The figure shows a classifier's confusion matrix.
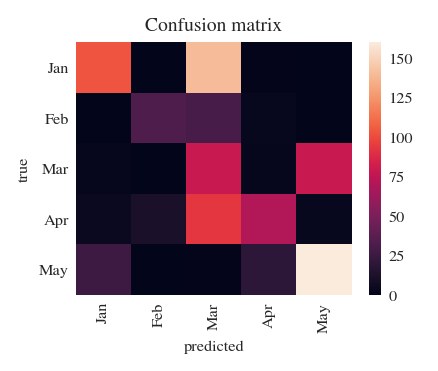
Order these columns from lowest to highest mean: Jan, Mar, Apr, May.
Apr, Jan, May, Mar
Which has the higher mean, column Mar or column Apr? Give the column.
Mar
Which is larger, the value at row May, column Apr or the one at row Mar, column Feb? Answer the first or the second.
the first
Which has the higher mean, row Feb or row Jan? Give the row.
Jan
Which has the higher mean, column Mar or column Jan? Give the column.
Mar
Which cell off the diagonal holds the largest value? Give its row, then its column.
Jan, Mar
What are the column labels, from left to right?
Jan, Feb, Mar, Apr, May
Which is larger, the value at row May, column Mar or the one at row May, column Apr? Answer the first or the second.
the second
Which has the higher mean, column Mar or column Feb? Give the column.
Mar
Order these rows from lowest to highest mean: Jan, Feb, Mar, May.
Feb, Mar, May, Jan
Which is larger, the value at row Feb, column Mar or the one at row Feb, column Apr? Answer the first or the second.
the first
